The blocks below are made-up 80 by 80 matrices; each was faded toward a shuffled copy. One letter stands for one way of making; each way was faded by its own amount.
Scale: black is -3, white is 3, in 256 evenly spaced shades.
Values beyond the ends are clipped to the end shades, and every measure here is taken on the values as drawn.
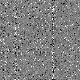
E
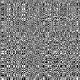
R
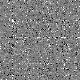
E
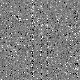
E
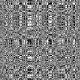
R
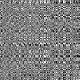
R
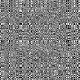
R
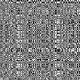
R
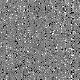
E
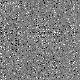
E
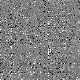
E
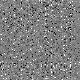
E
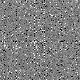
E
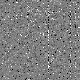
E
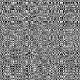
R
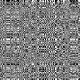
R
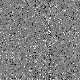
E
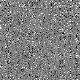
E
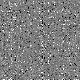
E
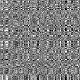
R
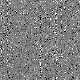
E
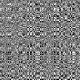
R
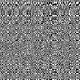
R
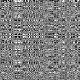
R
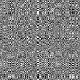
R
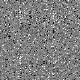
E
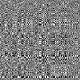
R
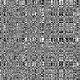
R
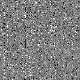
E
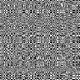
R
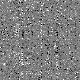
E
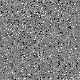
E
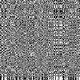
R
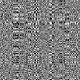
R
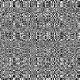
R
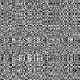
R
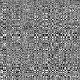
R
